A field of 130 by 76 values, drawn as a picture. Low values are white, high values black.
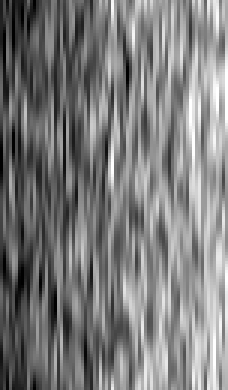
Slope: up to the left. Histogram: bell-shaped. Grain: streaks running down.
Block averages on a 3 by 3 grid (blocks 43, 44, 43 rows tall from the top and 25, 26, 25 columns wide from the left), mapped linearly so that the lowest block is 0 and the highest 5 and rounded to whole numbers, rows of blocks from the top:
530
531
520
